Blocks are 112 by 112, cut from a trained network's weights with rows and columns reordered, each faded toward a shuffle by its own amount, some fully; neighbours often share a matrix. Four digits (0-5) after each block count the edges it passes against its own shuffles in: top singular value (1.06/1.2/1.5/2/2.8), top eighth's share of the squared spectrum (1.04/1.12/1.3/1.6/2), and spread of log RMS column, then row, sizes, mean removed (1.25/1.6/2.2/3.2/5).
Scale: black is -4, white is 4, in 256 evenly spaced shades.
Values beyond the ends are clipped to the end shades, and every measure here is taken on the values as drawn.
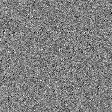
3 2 1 1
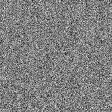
3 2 0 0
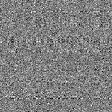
4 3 1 2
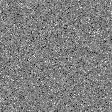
0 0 0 0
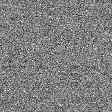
3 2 0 1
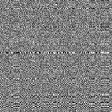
5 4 2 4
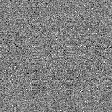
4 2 0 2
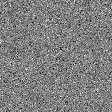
0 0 0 0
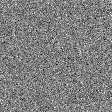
0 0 0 0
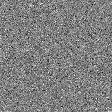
0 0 0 0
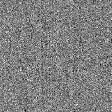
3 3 1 2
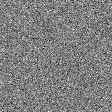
0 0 0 0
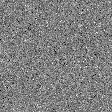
1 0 0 0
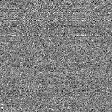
4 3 1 2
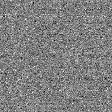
3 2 0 1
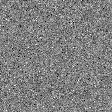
2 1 0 0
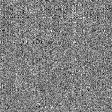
3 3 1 2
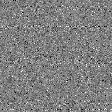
4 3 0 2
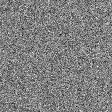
1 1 0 0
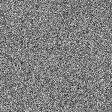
1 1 0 0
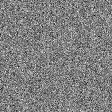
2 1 0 0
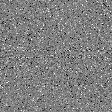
3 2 0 2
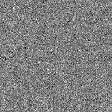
3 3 1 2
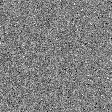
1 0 0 0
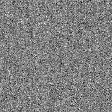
2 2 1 1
